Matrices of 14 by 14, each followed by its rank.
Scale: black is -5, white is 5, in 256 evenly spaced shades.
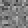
three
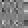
two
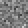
full rank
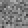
full rank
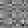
two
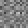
two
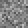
full rank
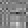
two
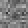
three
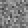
full rank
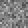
full rank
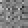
three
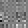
two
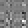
two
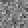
full rank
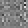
three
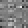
three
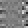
two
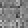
three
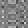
two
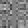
two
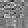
three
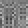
two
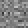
three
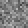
full rank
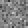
full rank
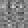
three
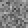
full rank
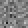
three
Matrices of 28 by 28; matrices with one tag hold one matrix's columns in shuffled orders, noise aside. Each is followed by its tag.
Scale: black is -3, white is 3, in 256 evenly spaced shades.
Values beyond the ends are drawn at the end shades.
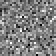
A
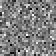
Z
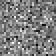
A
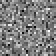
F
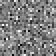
F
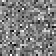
F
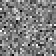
F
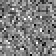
A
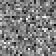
A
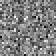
A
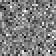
Z
